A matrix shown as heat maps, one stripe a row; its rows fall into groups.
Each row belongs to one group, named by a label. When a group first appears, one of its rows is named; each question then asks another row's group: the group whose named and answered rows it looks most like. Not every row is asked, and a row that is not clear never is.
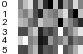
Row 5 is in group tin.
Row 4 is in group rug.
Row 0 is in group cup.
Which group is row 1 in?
rug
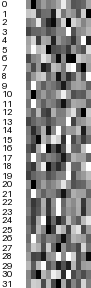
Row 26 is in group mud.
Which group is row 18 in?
tin
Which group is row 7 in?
rug
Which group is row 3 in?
tin
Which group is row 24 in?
tin
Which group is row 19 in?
tin
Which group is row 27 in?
cup
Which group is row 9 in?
mud
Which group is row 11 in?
mud
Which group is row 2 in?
cup
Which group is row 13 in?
tin
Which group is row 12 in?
rug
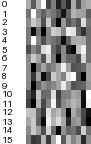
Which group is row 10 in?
rug
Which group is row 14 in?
cup
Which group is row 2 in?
cup
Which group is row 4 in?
mud
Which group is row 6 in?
cup
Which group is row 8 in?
rug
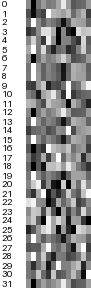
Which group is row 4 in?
cup
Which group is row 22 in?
rug
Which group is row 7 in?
mud
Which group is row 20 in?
cup
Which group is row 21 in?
tin
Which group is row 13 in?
mud
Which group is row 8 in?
mud
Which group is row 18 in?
rug
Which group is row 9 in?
tin
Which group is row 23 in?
cup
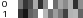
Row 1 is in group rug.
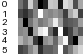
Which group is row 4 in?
rug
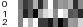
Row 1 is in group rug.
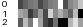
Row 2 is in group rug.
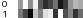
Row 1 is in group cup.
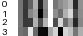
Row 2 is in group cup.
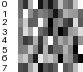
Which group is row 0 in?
tin
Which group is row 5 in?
rug
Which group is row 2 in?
cup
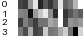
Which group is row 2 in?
tin
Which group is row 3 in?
rug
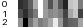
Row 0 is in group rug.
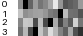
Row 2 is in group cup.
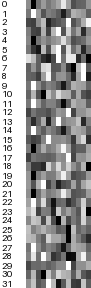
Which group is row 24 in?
cup
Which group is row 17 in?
tin
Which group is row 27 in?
mud
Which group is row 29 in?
tin
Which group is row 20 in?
tin
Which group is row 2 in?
tin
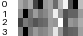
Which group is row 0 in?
rug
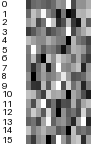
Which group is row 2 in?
cup
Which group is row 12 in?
cup
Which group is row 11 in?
tin
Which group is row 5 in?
mud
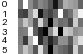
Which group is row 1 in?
tin
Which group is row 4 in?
tin
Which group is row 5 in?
cup
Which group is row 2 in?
cup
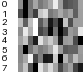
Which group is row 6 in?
cup
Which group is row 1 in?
rug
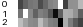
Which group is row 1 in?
mud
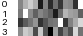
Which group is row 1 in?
mud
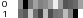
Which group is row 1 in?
rug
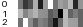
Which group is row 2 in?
mud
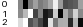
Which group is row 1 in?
cup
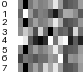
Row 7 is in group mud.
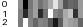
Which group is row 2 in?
mud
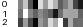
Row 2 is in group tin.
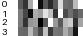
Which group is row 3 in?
rug
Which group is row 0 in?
tin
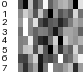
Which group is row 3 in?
mud
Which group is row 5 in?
cup
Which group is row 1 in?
cup
